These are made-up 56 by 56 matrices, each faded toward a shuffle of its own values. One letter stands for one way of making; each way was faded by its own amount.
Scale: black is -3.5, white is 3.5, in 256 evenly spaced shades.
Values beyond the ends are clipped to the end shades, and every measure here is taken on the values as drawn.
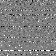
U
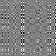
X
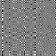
X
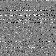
U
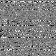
U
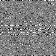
U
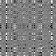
X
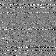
U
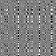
X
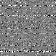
U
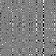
X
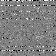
U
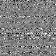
U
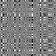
X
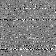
U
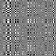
X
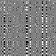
X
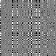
X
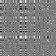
X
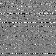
U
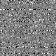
U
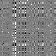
X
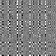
X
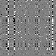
X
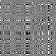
X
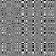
X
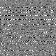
U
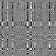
X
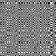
X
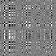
X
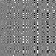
X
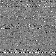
U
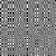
X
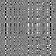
X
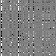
X
